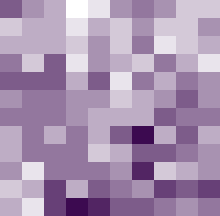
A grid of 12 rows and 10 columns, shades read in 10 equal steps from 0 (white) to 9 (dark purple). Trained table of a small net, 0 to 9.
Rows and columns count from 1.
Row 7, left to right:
5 5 5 4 3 3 3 6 5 5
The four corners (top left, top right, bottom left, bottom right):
6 2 3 5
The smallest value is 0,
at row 1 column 4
